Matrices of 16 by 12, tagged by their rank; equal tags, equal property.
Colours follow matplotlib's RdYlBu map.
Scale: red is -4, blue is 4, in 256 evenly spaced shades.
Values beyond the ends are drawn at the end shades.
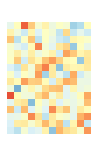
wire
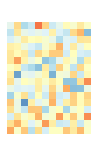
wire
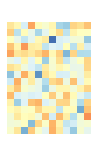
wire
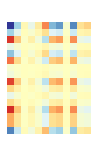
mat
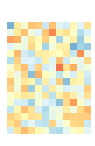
wire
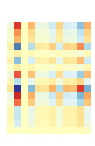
mat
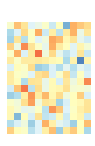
wire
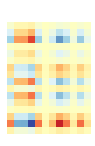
mat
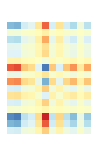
mat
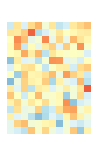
wire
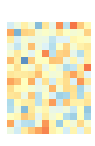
wire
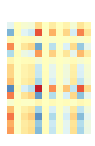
mat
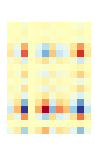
mat
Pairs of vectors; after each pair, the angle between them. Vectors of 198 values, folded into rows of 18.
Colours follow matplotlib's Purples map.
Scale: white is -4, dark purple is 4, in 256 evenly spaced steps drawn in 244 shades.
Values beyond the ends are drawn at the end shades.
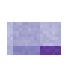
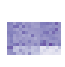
nearly opposite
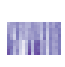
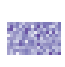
orthogonal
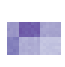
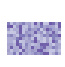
orthogonal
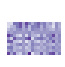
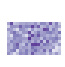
orthogonal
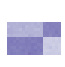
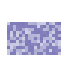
orthogonal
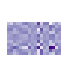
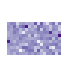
partly opposed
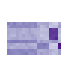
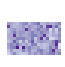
partly opposed
